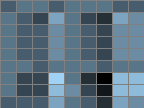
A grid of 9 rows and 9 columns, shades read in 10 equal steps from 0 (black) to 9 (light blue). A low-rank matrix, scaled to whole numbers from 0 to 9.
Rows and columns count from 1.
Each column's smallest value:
4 3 3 4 5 2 0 4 4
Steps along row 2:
down down up down down down up down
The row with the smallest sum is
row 1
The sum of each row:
41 42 43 43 43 43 43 45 43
